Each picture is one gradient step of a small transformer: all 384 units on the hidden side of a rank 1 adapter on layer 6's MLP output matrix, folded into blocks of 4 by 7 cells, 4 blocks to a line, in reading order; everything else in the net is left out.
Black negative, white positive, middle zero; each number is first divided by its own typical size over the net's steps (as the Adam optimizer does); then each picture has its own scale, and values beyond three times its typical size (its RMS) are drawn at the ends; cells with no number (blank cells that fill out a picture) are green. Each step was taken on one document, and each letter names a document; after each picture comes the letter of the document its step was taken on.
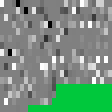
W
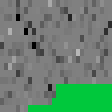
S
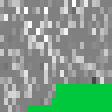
W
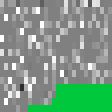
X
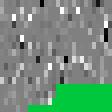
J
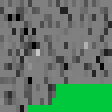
S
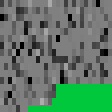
J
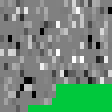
X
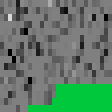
S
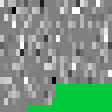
J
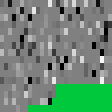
J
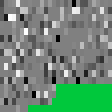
J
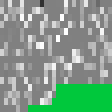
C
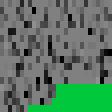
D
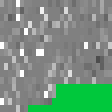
S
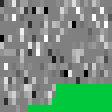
X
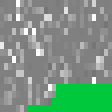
S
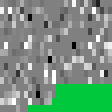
C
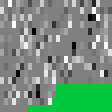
C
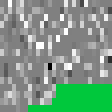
C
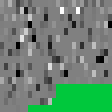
J
